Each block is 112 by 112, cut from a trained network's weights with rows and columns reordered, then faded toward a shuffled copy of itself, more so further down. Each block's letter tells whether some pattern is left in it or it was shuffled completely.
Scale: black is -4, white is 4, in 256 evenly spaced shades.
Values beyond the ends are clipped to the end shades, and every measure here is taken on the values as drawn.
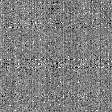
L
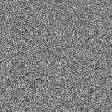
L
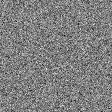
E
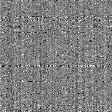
L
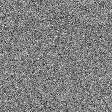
E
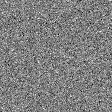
E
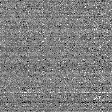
L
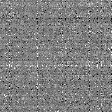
L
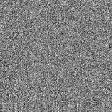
L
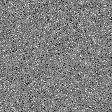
E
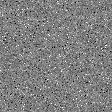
E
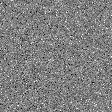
E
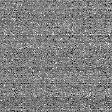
L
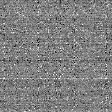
L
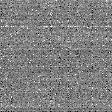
L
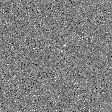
E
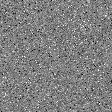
E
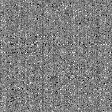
L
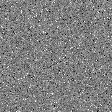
E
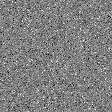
E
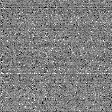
L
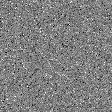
E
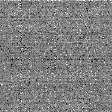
L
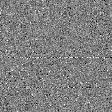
L
